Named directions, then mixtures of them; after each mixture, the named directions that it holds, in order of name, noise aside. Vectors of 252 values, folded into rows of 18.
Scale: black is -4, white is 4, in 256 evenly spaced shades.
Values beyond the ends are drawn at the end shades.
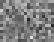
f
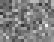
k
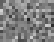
f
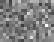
f, k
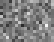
k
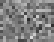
f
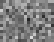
f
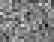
k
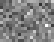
f, k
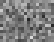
f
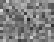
f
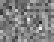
f, k
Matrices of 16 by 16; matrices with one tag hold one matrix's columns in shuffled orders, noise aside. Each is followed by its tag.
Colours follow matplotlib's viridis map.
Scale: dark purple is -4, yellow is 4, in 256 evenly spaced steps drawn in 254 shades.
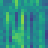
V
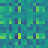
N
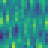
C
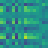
N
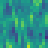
C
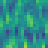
C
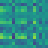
N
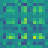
N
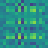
N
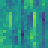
V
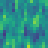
C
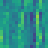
V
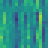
V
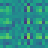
N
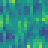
C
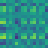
N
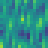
C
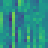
V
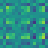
N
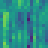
V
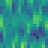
C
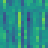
V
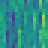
V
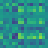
N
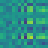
N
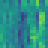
V
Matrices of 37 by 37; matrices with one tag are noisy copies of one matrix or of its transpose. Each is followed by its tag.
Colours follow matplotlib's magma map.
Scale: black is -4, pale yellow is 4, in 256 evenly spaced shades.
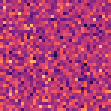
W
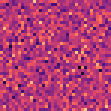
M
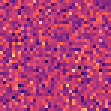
M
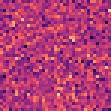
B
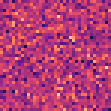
B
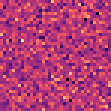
M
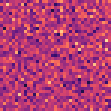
W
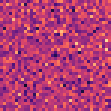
W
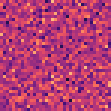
M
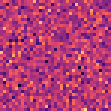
M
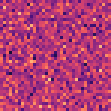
W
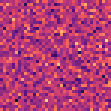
W
